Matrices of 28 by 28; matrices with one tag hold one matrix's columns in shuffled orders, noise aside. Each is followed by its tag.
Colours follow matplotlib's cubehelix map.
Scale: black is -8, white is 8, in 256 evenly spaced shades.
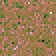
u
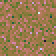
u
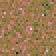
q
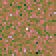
q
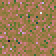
u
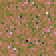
u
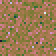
u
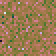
u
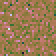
q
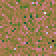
u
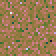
u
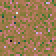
u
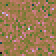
q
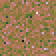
u
